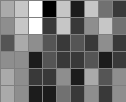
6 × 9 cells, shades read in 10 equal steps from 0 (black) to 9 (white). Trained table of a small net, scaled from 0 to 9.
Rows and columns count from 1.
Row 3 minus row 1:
-3 -1 -4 3 -5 2 -5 1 0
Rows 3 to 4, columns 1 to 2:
3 6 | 5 5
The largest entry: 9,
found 2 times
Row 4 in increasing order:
1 1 2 2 2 3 3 5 5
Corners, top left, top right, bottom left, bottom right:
6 2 6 5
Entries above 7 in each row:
1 1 0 0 0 0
